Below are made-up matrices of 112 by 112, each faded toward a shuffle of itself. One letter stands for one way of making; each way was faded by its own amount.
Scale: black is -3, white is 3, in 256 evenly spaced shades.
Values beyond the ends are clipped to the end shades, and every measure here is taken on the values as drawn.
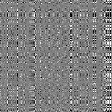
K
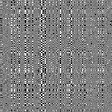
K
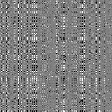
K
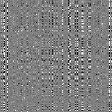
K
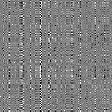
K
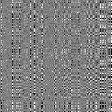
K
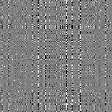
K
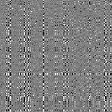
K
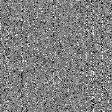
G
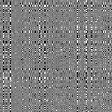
K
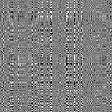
K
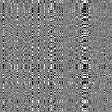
K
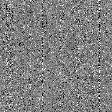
G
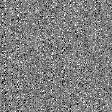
G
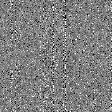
G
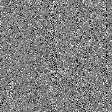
G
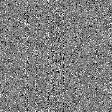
G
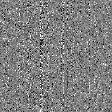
G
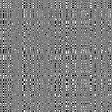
K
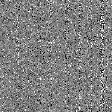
G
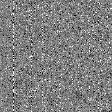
G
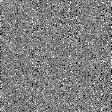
G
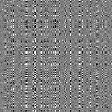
K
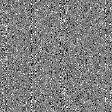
G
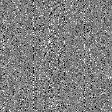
G
